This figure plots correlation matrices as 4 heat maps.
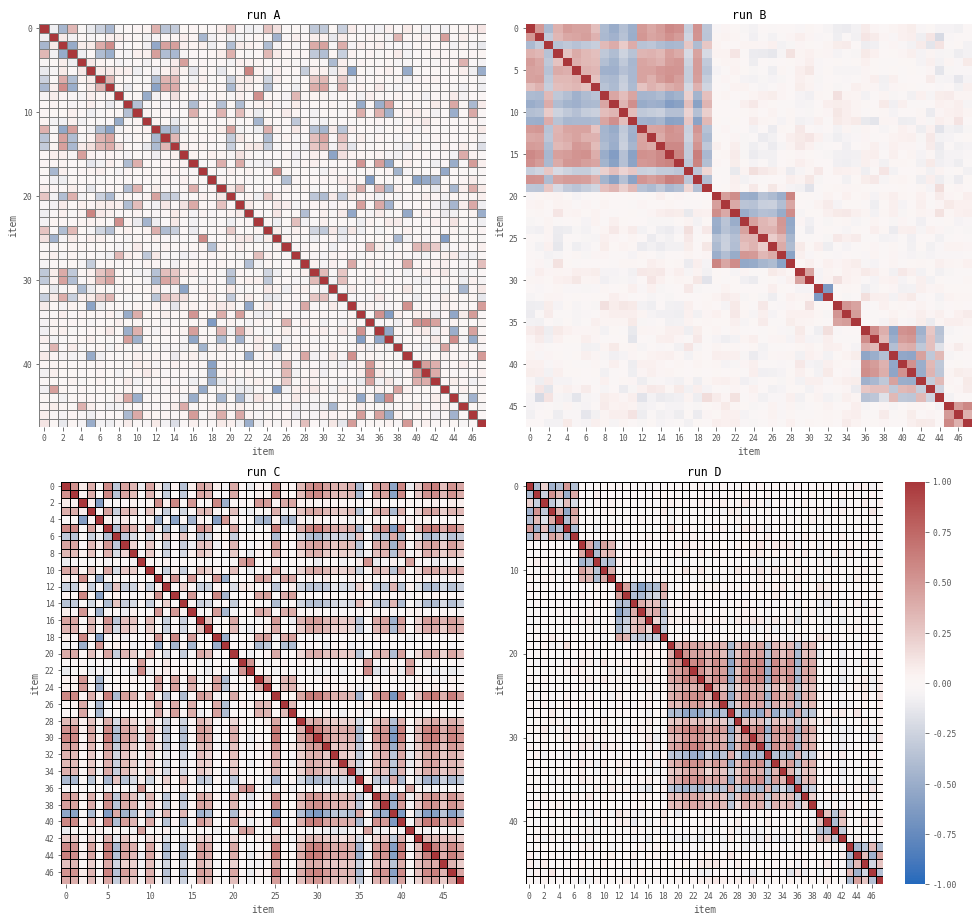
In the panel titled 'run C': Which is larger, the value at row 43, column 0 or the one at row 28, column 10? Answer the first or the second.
the first
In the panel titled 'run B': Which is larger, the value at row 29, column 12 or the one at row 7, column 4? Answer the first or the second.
the second
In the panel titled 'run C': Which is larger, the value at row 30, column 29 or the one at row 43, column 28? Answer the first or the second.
the first
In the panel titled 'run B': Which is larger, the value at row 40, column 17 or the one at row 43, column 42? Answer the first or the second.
the first
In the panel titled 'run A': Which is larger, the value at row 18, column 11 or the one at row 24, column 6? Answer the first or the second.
the first
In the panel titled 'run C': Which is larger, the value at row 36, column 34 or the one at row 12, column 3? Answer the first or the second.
the first
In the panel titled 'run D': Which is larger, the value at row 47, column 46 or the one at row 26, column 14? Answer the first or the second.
the second
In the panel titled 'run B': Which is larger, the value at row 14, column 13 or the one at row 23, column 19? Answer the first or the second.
the first
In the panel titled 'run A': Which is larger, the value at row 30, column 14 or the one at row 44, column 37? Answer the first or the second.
the second
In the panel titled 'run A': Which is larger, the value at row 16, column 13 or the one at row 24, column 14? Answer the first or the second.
the first
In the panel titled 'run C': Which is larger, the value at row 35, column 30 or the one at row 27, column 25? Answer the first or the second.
the second
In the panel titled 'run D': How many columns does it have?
48
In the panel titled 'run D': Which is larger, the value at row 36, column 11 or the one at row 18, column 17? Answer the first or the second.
the first
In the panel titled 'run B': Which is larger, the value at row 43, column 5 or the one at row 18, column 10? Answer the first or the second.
the first
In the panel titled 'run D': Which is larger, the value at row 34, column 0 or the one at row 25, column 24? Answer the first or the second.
the second
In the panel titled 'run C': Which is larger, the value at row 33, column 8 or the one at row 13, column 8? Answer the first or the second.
the first
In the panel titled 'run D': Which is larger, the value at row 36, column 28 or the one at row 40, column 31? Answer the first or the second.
the second
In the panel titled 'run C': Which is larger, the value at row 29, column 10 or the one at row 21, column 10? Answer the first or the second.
the first
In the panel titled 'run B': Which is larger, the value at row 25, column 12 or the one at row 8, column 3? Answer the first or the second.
the first
